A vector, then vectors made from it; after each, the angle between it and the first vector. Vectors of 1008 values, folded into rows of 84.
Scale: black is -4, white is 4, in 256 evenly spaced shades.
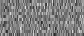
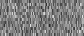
partly aligned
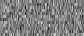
nearly opposite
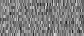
nearly opposite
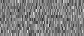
orthogonal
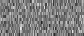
nearly parallel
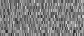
partly aligned
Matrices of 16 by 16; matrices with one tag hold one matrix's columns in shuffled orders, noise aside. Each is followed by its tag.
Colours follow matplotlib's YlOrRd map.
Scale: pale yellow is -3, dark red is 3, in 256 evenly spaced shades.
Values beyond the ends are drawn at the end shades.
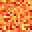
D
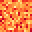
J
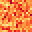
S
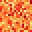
S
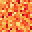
S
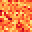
J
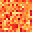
J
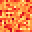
J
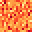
S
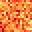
J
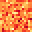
J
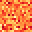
D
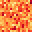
S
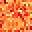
S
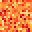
J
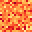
D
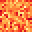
J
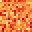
J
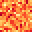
S
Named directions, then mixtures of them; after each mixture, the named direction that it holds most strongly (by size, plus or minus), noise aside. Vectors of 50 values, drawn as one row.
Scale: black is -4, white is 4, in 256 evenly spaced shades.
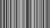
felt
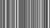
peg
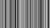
peg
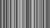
felt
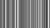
peg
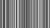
peg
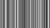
peg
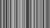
felt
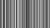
felt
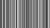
peg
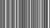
peg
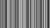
peg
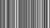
peg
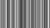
peg
